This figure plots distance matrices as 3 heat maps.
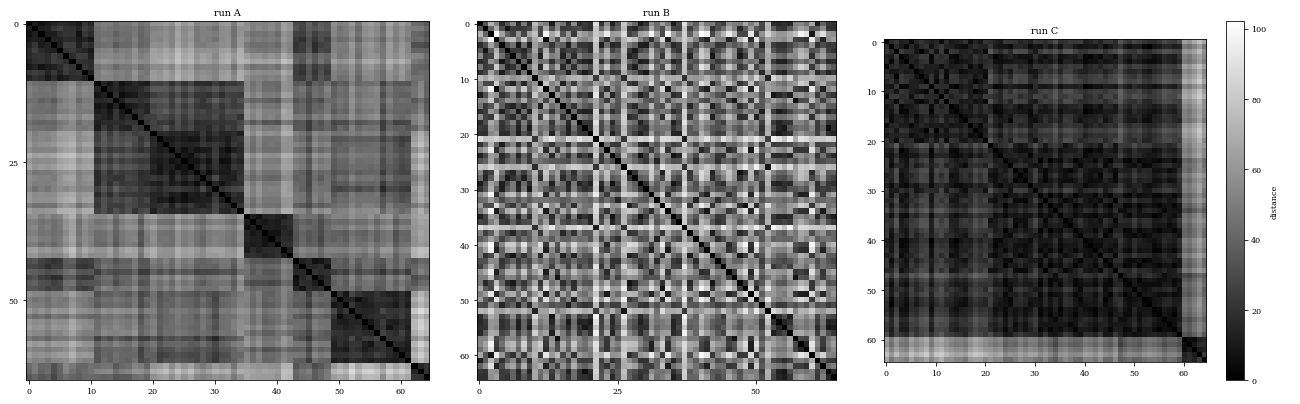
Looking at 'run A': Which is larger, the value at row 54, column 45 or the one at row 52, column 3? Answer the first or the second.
the second
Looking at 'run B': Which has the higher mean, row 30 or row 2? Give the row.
2
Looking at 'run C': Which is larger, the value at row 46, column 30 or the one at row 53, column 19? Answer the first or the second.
the first
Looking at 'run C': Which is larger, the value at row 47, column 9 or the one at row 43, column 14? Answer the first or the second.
the first
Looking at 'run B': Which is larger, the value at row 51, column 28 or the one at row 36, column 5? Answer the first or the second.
the first
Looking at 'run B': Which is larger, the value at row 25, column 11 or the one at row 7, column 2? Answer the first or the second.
the second
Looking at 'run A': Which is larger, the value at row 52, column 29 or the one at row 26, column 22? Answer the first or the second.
the first
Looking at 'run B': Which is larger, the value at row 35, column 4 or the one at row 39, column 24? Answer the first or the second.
the second
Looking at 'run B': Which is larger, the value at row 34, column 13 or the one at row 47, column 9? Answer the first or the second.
the first
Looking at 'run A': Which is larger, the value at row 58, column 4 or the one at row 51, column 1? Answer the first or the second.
the first
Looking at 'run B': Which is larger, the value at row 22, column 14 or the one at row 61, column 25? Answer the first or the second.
the first
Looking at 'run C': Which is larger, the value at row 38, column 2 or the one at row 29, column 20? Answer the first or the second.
the first
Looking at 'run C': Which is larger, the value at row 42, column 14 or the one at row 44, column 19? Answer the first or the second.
the second
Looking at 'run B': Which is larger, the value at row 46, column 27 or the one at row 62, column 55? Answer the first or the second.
the first
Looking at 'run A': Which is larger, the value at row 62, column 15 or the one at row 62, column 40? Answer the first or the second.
the second
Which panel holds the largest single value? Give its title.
run B
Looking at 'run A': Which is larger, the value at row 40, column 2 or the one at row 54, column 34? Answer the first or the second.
the second
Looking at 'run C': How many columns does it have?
65
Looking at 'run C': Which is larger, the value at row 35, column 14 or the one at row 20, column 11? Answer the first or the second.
the second
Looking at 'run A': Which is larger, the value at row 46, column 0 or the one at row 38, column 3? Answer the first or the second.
the second
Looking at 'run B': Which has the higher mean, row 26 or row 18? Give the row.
26
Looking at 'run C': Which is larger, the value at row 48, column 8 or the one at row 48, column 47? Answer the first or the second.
the first
